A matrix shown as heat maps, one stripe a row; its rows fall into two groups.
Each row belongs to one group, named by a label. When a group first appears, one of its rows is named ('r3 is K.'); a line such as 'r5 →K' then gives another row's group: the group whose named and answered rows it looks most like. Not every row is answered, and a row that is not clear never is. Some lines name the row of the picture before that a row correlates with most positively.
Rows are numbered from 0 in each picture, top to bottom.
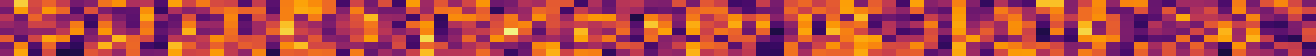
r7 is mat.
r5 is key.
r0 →mat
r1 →mat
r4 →key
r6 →mat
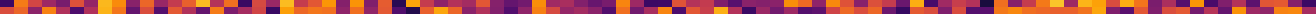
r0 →mat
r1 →mat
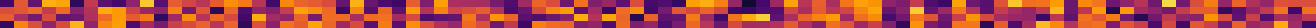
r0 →mat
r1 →mat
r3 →mat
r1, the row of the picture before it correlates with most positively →0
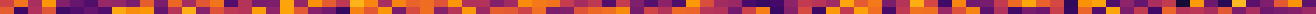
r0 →mat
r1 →key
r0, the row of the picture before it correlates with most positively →0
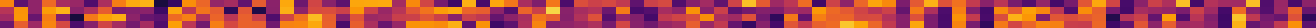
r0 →key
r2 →mat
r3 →mat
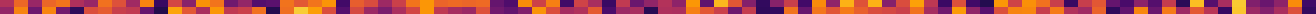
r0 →mat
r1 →mat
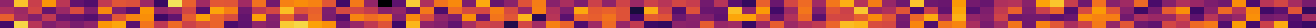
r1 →key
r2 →key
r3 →mat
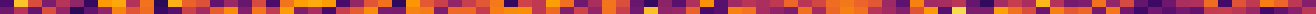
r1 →key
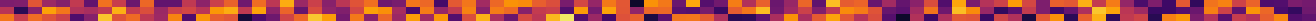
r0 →key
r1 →key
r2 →mat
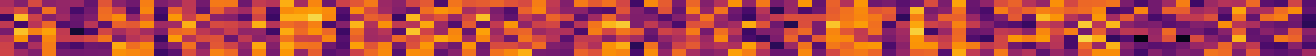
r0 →key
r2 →mat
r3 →key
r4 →mat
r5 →mat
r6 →key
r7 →key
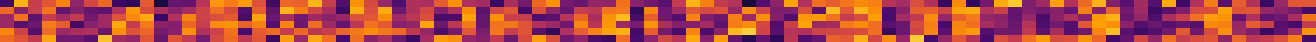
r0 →mat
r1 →key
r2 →key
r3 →key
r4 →key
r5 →mat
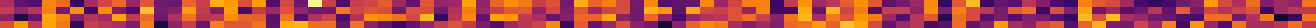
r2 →key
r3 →mat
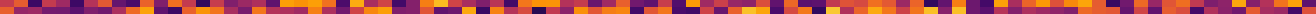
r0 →mat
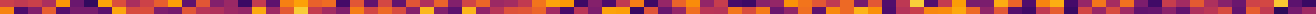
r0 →mat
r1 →key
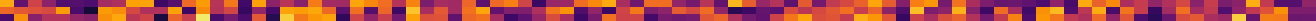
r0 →key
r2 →mat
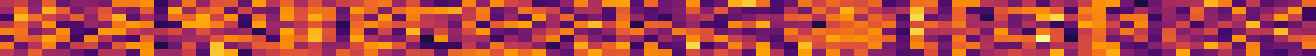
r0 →key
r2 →mat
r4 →mat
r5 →mat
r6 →key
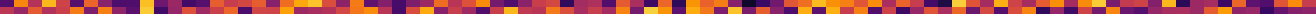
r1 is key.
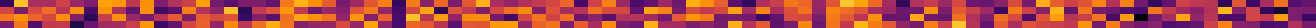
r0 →mat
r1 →key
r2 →mat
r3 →key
